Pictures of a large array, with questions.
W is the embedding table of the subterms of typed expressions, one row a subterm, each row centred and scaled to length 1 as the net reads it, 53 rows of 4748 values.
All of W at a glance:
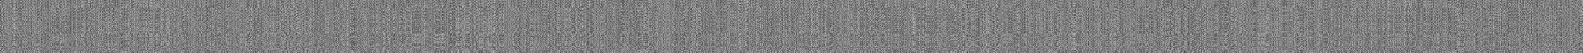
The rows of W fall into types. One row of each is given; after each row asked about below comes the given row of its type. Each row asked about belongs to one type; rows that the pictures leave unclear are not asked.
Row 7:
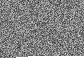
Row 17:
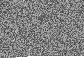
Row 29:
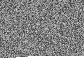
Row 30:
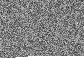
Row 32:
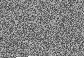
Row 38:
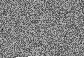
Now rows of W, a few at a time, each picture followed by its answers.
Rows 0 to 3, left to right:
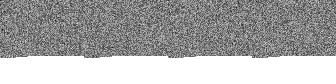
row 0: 17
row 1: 30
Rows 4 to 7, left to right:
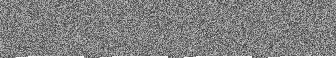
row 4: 30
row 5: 38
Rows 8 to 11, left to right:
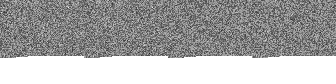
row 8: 17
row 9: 38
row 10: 7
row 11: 17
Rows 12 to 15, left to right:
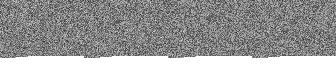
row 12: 30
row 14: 17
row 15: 7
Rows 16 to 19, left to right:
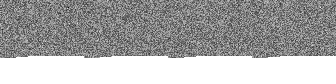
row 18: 32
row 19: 38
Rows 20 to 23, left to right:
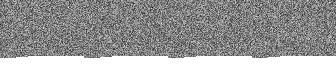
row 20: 7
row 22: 32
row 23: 30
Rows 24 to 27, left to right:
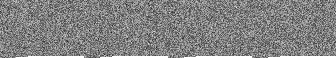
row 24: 30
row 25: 32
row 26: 17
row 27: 32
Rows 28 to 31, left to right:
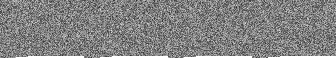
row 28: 17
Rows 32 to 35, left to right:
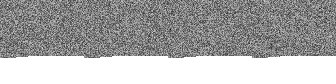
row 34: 38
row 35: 38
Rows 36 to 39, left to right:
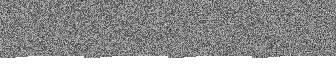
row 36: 30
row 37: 7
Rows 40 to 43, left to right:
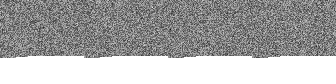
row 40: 29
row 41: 38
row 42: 38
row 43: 32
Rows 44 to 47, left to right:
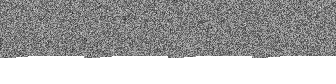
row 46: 29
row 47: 38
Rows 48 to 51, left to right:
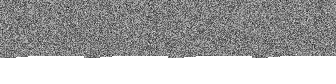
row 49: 32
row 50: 7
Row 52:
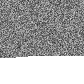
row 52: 7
